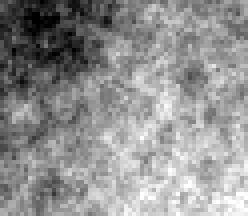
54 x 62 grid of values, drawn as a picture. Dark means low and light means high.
Odd rows or columns: none. Mirror symmetry: none. Grain: blotchy. Ninth with the highest average: bottom right. Slope: up to the bottom right.
